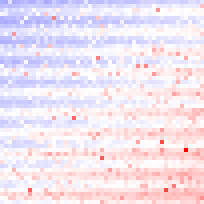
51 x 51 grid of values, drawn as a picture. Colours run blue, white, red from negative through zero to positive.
No single row or column stands out from its neighbours. The ninth with the highest average is the bottom right. The top left is the ninth with the lowest average. Horizontal stripes repeat 10 times down the table. The field climbs toward the bottom right.
